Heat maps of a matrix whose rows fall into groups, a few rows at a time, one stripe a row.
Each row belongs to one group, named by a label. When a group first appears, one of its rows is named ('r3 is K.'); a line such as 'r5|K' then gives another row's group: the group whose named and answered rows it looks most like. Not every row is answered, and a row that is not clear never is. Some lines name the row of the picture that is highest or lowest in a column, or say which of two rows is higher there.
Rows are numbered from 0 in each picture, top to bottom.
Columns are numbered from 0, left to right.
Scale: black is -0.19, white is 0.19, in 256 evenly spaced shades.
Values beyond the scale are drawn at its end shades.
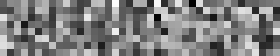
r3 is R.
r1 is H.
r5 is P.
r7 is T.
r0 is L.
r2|T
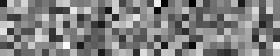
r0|L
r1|T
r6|L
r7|T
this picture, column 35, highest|3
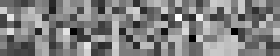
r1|P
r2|L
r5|L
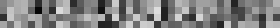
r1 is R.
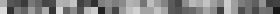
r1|P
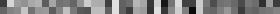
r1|L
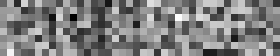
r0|H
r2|R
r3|H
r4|P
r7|T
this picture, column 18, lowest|1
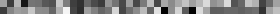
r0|R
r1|L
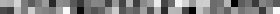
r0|R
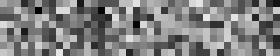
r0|P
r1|R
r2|H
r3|T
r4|R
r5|P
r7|T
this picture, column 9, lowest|7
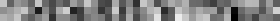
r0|T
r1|R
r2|R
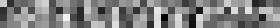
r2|L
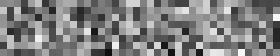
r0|P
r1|R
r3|P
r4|P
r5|H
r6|L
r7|H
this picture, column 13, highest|6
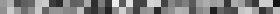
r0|H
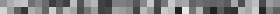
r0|T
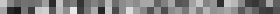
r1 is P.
